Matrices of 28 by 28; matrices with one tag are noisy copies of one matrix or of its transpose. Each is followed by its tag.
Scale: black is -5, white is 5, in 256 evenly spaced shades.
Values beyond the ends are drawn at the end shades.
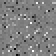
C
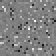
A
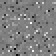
C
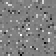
A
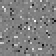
A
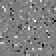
A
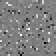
A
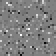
A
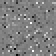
C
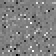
C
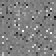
C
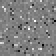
A
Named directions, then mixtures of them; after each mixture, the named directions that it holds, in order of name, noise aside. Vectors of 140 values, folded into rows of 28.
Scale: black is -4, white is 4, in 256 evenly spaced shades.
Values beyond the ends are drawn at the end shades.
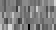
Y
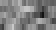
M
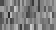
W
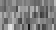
M, Y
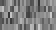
W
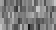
M, W, Y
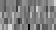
Y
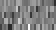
Y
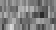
M, Y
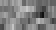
M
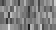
W, Y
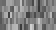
M, W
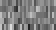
W, Y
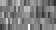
M, W, Y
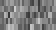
M, W, Y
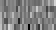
Y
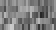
M, Y
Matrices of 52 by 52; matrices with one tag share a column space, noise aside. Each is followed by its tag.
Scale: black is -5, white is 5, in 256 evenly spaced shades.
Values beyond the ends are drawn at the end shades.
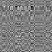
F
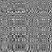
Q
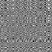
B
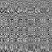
Q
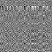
F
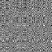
B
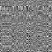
F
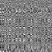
Q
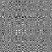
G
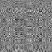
Q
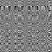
F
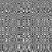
Q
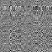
F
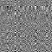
F
